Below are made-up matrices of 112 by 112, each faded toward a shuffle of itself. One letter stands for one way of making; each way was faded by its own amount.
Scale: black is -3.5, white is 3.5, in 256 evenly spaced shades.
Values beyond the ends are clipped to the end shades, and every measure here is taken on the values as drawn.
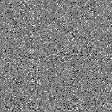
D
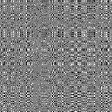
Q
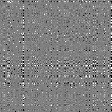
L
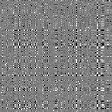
L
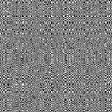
Q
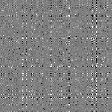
L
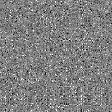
D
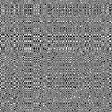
Q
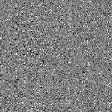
D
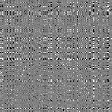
L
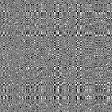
Q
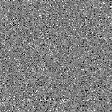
D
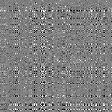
L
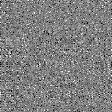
D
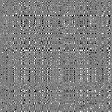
L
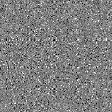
D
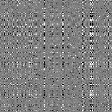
L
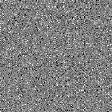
D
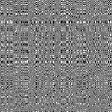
Q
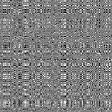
Q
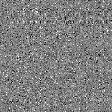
D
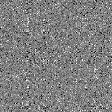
D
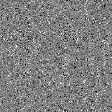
D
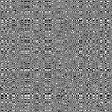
Q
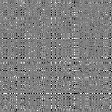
L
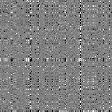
L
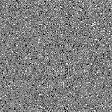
D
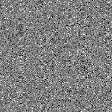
D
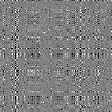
L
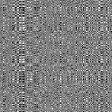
Q
